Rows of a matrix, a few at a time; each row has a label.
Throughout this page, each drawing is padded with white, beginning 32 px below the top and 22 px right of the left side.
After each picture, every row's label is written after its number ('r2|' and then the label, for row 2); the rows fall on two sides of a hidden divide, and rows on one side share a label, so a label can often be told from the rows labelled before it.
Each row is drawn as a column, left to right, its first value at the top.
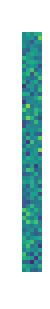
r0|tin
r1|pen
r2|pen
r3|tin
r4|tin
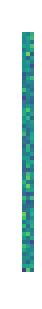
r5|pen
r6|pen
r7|tin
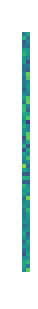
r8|pen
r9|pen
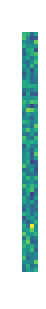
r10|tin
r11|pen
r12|pen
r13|pen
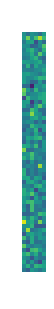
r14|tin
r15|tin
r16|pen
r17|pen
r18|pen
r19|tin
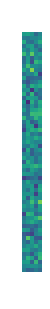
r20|pen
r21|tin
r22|pen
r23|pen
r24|pen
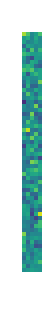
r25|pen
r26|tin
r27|pen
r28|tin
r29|tin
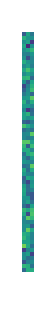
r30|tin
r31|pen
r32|pen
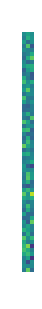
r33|tin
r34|tin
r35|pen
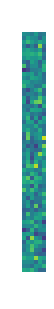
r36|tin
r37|pen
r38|tin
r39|pen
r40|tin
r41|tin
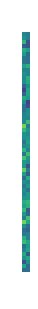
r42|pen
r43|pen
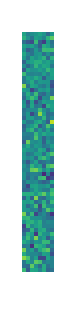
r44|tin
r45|tin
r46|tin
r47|tin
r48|pen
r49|pen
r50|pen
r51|tin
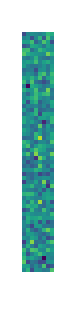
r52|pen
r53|pen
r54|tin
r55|tin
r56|pen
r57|pen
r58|pen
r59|pen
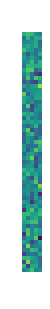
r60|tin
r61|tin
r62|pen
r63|tin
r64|pen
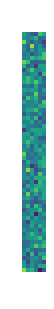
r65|pen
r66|pen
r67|tin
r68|pen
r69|tin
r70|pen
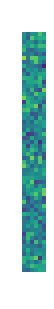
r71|tin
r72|tin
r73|tin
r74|tin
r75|pen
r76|tin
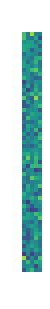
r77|tin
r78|pen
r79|pen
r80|pen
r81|pen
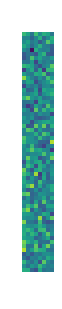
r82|tin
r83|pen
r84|pen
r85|tin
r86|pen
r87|tin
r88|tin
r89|pen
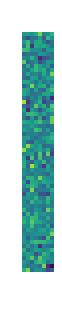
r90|pen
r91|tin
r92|pen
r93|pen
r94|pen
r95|tin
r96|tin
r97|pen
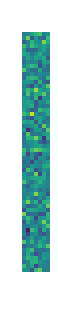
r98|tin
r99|tin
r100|tin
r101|tin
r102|pen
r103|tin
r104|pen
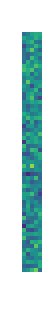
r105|pen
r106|pen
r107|pen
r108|pen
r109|pen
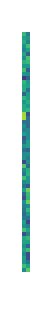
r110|pen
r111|tin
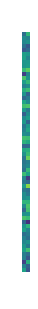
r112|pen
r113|pen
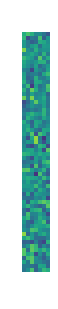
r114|tin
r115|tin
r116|tin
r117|pen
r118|tin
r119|pen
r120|pen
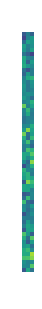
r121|tin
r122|tin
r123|tin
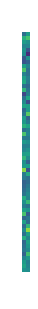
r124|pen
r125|tin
